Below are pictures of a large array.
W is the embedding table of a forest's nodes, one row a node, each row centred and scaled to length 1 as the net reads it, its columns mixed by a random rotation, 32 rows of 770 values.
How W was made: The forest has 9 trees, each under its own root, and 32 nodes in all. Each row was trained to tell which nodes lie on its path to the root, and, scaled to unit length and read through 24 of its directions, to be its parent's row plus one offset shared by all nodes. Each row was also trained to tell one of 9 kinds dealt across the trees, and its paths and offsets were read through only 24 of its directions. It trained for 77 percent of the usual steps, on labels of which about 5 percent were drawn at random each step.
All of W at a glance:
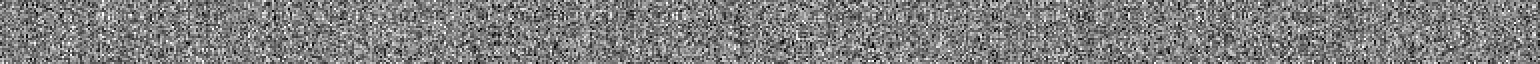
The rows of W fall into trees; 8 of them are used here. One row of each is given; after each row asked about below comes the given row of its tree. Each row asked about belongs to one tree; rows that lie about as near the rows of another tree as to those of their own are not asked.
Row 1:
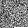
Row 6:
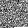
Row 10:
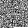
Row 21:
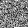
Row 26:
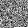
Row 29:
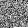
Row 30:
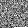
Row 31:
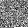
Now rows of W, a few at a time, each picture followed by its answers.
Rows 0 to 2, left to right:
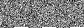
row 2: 6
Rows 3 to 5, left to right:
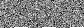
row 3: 6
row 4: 29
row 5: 21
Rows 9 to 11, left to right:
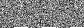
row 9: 21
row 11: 6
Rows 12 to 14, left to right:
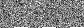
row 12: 1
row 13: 29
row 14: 30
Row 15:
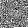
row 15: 10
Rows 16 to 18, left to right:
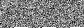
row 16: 29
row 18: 6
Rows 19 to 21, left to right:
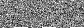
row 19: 10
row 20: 21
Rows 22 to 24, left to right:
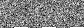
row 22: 31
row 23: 31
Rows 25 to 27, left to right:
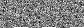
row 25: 10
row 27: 10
